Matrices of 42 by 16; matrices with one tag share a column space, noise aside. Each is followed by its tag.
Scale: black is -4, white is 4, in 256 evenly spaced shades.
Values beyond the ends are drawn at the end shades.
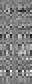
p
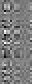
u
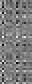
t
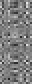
t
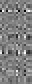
p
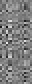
u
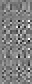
u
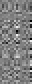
u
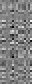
u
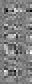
p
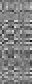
u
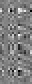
p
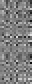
t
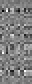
p
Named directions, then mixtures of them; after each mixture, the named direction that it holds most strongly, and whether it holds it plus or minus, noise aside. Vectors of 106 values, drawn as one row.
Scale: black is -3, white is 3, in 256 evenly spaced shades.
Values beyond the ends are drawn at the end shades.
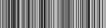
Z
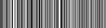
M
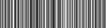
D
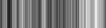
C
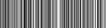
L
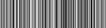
D, minus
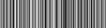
D, minus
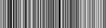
M, minus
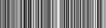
L, plus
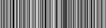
D, minus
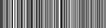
M, plus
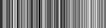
M, plus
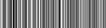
M, minus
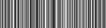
D, plus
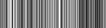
M, plus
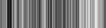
C, plus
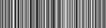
D, plus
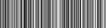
L, plus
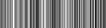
Z, minus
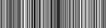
L, minus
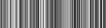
Z, minus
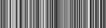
Z, minus
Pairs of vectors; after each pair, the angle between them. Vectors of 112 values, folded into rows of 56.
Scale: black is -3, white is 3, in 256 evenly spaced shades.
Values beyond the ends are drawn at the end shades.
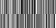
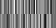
orthogonal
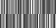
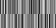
nearly opposite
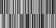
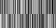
nearly parallel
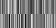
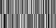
orthogonal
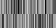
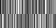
nearly opposite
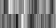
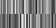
partly aligned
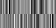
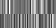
nearly opposite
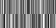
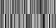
nearly opposite
